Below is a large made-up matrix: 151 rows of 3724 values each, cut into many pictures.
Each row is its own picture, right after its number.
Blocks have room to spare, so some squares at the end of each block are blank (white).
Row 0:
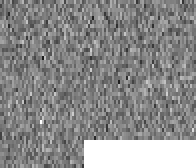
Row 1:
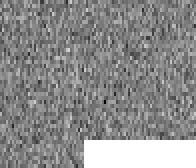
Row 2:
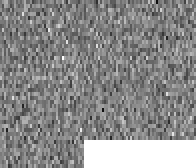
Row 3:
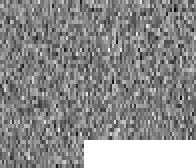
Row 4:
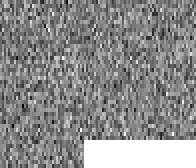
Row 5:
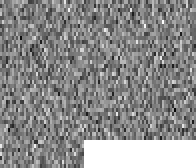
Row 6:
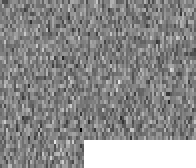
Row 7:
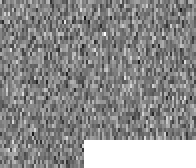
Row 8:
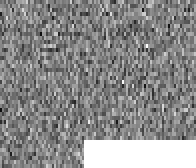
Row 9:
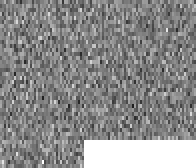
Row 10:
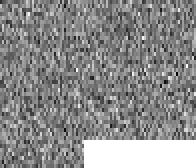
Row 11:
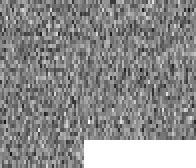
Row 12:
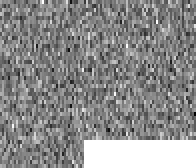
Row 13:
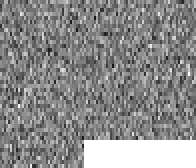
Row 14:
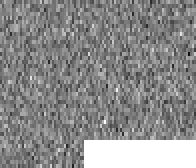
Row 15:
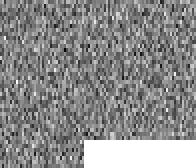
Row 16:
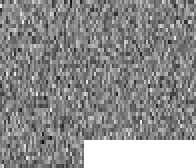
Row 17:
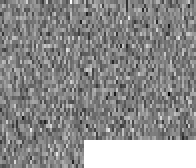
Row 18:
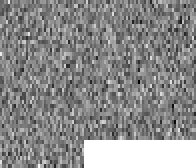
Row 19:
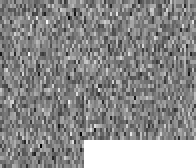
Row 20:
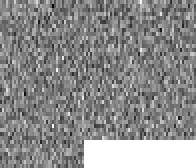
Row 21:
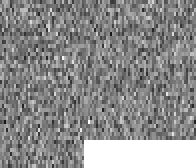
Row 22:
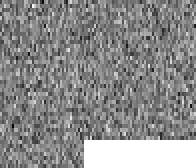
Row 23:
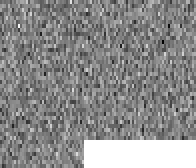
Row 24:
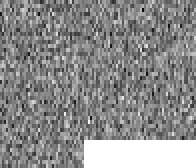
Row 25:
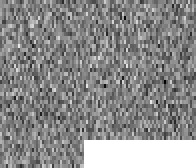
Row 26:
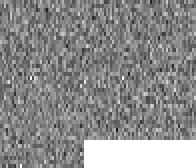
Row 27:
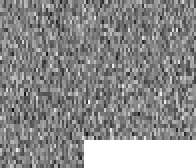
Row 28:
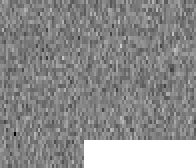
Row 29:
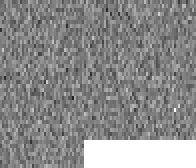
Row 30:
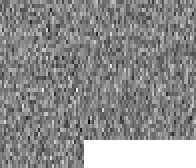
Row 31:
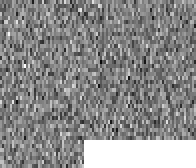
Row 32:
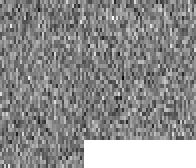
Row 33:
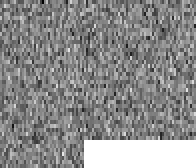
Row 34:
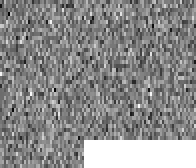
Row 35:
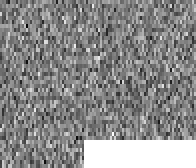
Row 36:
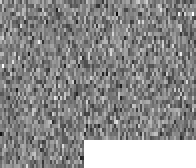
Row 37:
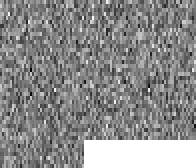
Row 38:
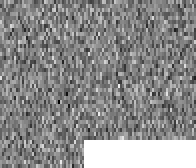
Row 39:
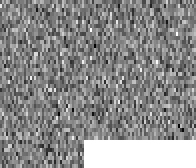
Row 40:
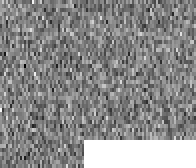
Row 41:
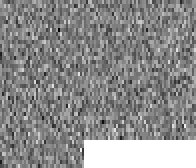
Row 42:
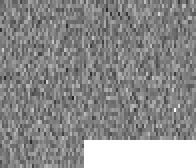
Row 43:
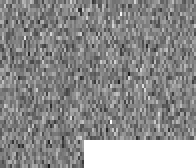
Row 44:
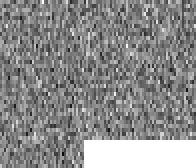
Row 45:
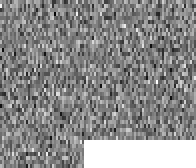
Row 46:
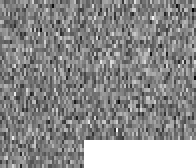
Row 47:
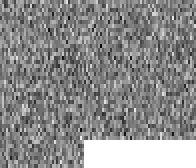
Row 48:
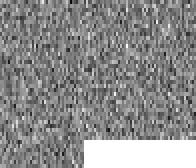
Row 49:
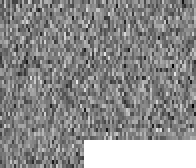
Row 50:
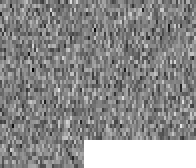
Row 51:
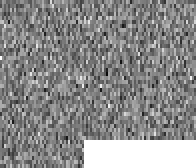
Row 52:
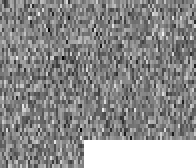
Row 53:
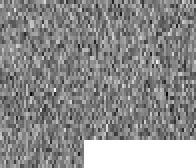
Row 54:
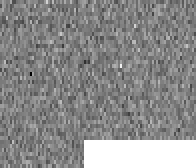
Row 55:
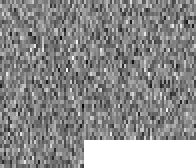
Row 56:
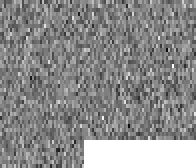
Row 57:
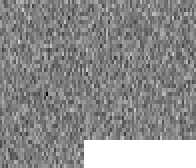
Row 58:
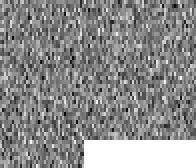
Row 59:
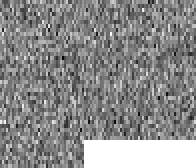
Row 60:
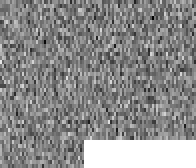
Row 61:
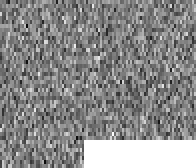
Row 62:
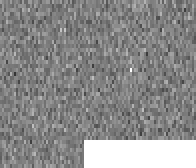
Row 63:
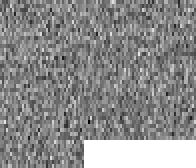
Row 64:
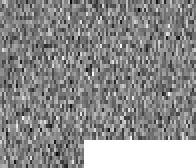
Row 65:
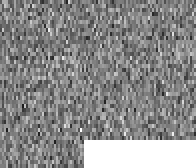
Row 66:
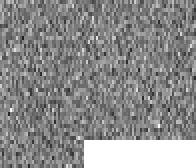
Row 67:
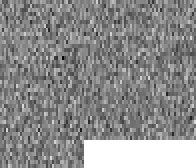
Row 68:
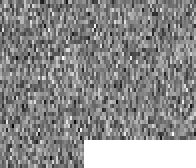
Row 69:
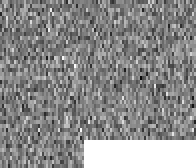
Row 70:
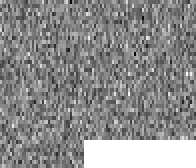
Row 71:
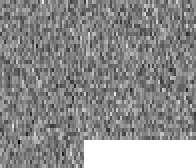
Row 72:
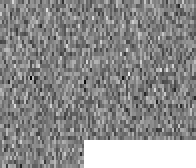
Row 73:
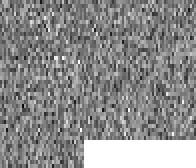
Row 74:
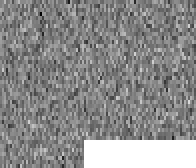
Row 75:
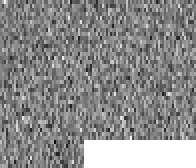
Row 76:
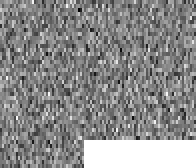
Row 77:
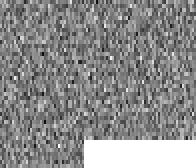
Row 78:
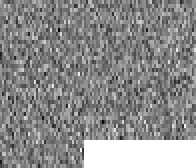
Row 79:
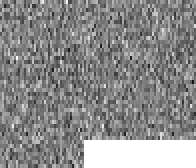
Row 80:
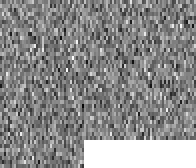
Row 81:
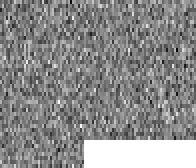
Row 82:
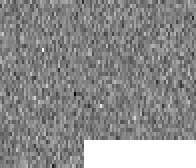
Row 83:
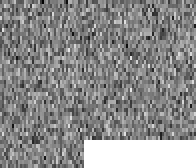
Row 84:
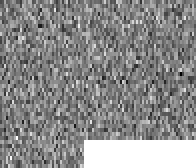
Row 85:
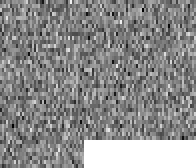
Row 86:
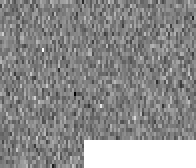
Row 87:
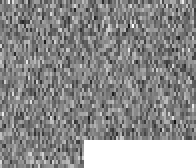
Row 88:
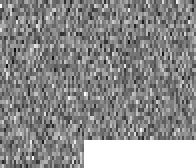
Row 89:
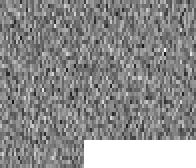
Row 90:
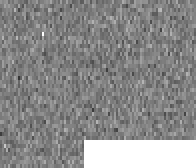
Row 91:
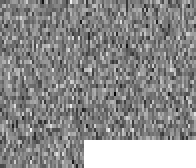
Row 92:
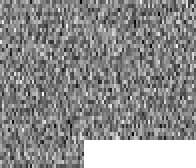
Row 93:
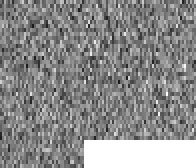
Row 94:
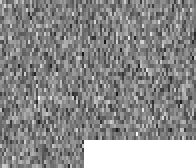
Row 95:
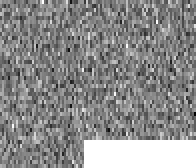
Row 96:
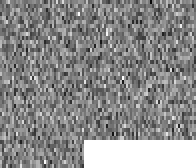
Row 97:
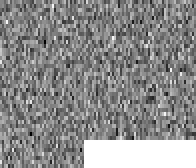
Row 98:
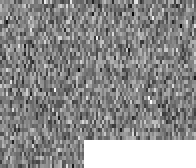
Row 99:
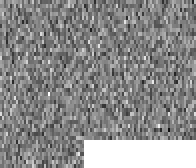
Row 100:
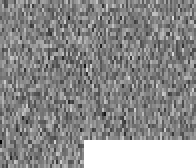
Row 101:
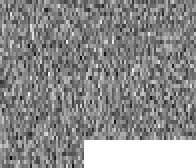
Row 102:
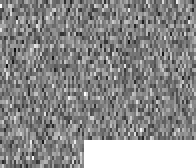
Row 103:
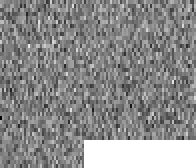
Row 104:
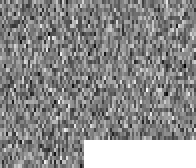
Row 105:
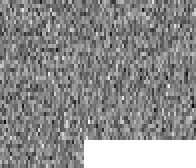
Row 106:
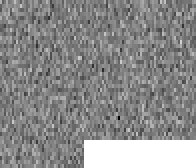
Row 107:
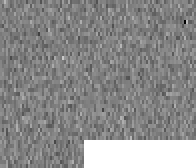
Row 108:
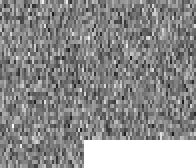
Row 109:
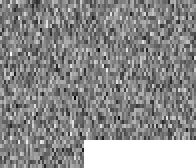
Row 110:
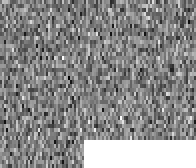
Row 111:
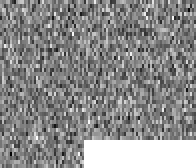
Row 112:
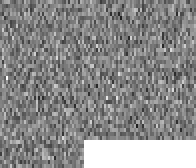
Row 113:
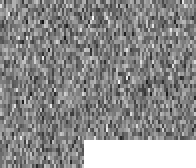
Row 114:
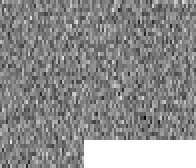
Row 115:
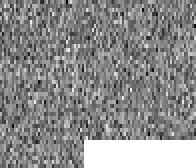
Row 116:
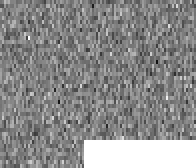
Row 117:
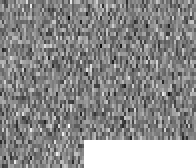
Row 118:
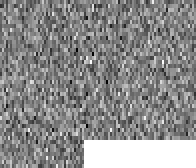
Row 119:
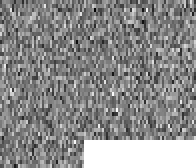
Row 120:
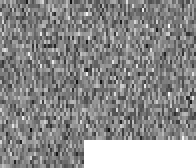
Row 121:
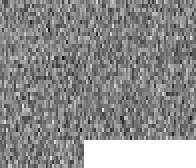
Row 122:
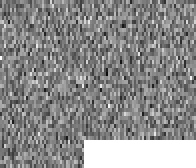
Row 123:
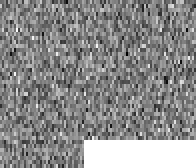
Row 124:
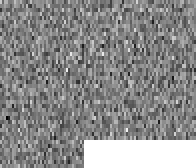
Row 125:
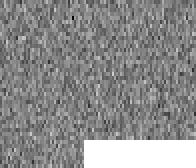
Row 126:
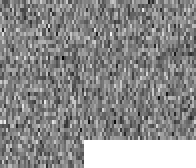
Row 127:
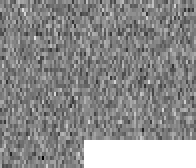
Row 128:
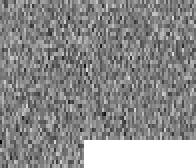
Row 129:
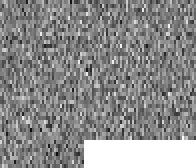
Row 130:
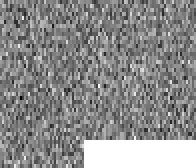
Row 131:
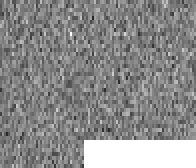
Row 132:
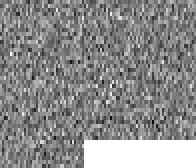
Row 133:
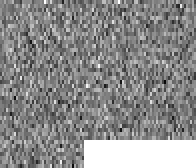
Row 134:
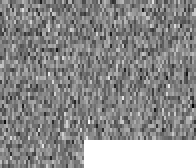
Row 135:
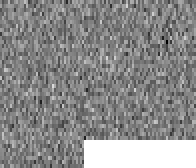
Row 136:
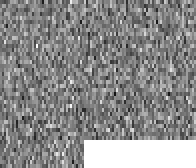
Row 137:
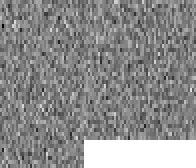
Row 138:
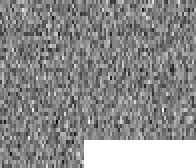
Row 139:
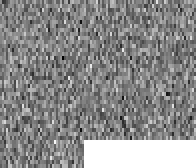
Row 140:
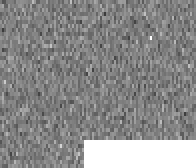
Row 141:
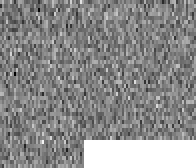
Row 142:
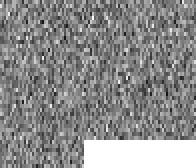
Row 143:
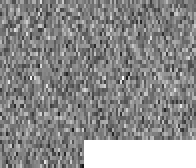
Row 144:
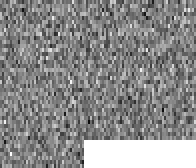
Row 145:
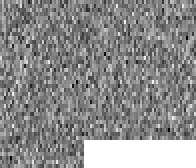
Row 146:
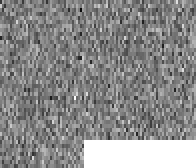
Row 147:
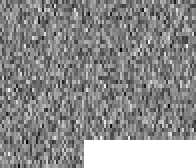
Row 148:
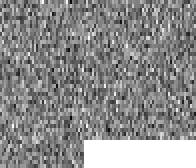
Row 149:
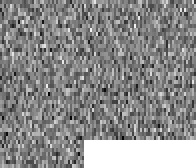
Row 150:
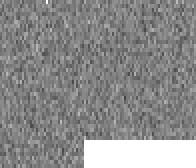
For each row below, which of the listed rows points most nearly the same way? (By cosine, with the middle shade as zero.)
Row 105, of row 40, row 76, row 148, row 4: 4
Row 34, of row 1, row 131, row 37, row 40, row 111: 131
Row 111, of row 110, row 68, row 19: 110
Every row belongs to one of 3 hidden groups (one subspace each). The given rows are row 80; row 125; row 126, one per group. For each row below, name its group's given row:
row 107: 126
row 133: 125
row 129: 126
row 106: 80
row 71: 126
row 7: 80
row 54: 80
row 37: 125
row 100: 126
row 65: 126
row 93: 125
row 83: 126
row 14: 125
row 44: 126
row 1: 126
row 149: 125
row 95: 126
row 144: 126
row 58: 80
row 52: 126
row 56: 125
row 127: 126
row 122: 80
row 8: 126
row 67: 126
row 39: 125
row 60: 125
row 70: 126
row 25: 125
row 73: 126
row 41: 125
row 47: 126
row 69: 126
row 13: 80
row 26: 125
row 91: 126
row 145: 125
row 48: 126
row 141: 80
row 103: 80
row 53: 125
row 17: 126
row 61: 125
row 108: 126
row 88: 80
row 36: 80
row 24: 126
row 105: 126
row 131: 125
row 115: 126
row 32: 80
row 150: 80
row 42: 80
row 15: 80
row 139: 126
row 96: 125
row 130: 125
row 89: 80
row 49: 125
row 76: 125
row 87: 125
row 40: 125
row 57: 126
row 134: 126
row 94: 80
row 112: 80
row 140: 126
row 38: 125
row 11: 126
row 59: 126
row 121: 126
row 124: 80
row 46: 125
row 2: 126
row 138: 126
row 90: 80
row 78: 125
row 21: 126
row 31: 125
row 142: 125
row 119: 80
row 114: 80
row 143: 125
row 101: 125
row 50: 126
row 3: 80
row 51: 80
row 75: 126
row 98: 125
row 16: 80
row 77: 80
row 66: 125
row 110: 126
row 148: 126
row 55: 80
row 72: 125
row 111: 126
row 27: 80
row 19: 80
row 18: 125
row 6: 126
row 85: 126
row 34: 125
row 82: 80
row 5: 80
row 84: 125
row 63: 126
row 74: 80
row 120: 126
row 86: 80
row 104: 125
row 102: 80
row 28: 126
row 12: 126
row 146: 80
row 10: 80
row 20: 80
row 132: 80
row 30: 126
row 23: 126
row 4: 126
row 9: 125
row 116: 125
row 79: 126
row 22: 126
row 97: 125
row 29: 80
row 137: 80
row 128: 126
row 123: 80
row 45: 80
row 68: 126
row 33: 126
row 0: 125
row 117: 126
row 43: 125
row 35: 125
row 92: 80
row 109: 80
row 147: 80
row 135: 80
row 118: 80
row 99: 125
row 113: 125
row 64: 126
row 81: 125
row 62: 80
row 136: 126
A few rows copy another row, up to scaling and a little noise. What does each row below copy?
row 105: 134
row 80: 55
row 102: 88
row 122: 51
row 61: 35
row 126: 59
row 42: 29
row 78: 41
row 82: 86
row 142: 113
